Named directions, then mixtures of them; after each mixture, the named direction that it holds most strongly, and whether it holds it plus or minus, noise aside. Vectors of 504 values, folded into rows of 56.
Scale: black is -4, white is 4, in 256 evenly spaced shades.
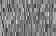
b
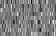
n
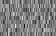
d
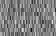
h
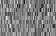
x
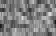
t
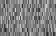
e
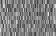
b, plus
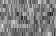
t, minus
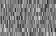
e, minus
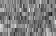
t, minus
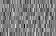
d, plus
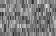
t, minus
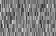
b, minus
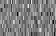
n, minus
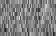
e, plus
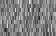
e, plus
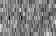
e, minus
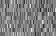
x, plus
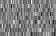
n, minus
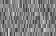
d, plus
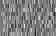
d, minus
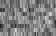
t, plus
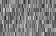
b, minus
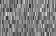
x, minus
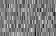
h, minus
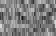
t, minus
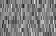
n, plus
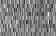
x, plus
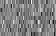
n, minus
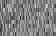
b, minus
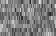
t, minus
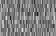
h, plus
